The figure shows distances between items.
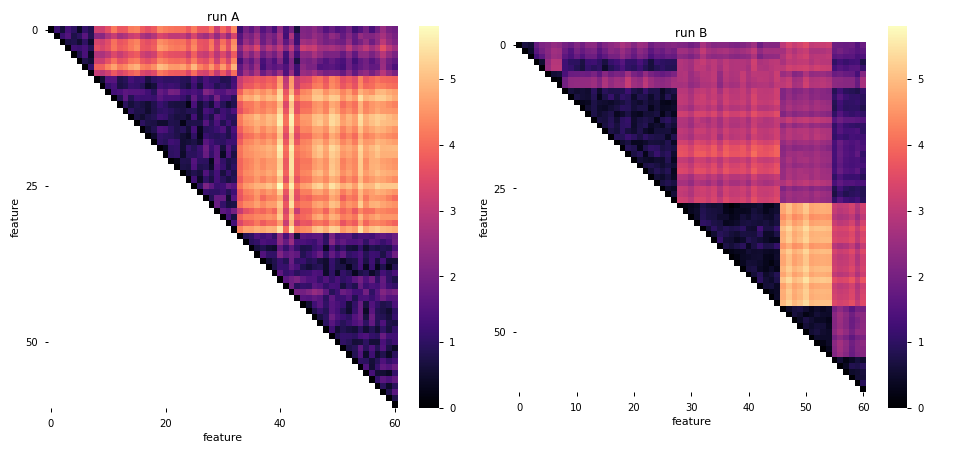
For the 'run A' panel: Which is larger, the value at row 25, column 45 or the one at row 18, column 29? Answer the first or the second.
the first
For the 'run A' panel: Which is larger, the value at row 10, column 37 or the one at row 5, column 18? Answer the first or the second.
the first
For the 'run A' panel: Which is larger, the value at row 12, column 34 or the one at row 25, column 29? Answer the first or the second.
the first
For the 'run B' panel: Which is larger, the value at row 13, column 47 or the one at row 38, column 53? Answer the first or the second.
the second
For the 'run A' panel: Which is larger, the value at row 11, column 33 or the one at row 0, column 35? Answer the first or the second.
the first
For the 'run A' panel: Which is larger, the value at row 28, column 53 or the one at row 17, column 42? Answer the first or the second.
the second
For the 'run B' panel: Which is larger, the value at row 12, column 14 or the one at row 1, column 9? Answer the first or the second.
the second
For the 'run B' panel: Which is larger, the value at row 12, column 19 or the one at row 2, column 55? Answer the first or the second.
the second
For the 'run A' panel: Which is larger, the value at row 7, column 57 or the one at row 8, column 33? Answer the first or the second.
the second
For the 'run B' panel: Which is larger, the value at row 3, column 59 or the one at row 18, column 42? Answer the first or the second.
the second
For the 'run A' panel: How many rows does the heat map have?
61
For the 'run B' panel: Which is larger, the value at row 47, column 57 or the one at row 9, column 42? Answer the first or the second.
the second
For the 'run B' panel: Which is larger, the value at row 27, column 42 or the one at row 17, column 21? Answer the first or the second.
the first
